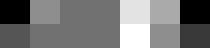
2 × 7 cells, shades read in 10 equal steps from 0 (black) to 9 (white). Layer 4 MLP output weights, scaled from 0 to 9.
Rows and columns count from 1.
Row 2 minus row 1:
3 -1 0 0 1 -1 2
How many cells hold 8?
1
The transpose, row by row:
0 3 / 5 4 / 4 4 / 4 4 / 8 9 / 6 5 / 0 2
